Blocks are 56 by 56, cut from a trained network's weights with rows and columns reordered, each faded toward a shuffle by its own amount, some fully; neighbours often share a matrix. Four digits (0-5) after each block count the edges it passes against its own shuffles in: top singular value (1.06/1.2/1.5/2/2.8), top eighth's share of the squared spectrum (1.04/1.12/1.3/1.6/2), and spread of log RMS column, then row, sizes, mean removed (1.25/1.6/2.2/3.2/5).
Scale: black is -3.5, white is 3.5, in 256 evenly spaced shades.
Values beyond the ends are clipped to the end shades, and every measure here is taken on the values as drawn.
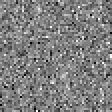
0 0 0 0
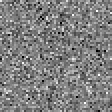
2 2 0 0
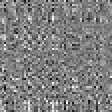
4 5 3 3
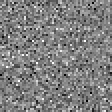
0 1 0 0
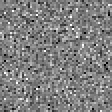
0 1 0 0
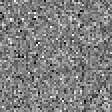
1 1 1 1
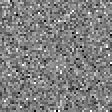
0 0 0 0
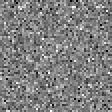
0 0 0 0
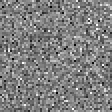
0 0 0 0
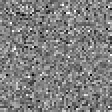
2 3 1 1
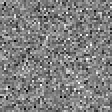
2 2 1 0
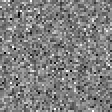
0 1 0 0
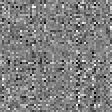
3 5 3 3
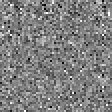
2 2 1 1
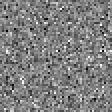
2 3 1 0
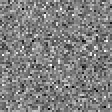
2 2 0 1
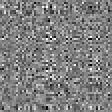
4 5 3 3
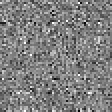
3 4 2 2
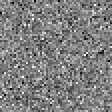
1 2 0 0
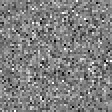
1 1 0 0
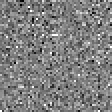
3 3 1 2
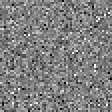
2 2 0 0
